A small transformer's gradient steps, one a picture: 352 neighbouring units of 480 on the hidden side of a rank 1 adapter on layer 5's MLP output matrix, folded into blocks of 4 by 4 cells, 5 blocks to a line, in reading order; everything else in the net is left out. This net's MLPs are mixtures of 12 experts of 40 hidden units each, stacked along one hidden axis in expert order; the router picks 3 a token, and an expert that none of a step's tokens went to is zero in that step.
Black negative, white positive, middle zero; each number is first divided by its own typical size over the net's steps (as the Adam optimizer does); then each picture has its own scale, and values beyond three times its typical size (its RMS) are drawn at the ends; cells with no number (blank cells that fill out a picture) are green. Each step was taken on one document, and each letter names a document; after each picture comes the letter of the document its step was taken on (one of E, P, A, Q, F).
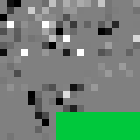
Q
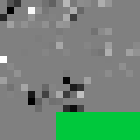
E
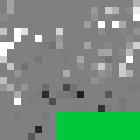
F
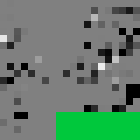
F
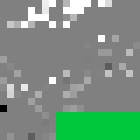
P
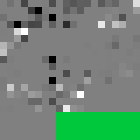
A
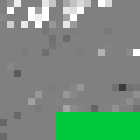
E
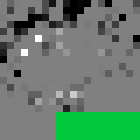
Q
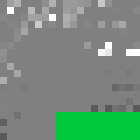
E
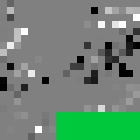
F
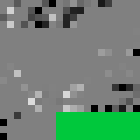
E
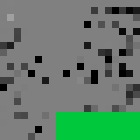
F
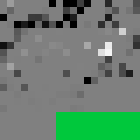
Q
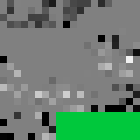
P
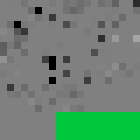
A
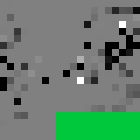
F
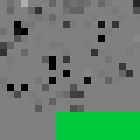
A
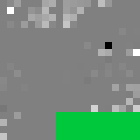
E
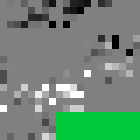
P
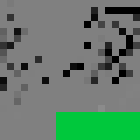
F
